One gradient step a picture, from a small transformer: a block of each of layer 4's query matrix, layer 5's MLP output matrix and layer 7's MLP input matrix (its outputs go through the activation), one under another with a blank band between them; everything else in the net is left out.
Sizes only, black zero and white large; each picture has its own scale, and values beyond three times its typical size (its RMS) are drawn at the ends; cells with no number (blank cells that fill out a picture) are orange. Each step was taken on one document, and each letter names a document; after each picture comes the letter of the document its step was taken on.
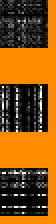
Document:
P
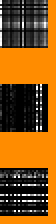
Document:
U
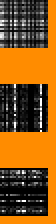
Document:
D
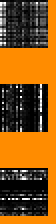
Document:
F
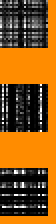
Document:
P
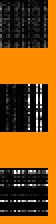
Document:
U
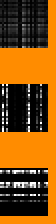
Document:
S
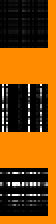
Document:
S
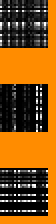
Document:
U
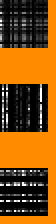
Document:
D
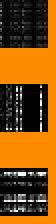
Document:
D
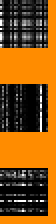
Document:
D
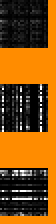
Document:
F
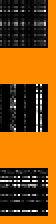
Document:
U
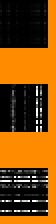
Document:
U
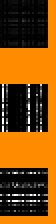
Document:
S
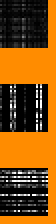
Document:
U
